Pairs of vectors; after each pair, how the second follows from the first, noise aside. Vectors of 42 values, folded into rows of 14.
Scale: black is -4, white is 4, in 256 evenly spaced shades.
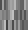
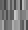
reversed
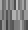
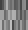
reversed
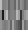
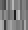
wrapped around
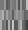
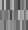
wrapped around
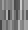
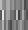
wrapped around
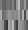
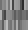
wrapped around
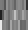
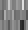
wrapped around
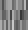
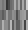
wrapped around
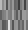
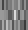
wrapped around
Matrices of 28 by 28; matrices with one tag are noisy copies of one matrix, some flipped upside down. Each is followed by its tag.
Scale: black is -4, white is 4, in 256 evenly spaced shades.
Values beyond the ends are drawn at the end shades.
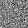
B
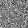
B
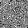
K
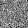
K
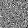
B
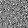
B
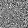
B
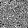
K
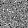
K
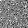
B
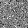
K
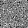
K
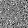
B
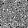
K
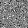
K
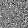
B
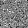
K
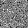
K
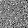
B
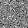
K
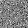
B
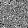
K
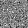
K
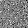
B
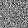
B
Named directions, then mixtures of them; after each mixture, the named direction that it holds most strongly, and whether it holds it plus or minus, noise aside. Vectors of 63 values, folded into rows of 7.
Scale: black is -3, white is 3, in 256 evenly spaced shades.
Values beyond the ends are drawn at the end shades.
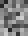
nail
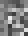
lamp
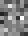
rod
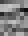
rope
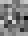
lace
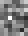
lace, plus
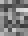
rope, minus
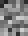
nail, plus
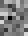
rod, minus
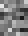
rope, plus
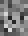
lace, minus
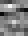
rope, plus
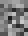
lamp, minus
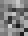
lamp, minus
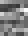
rope, minus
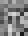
lamp, minus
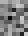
lamp, minus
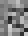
lamp, minus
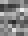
rope, minus
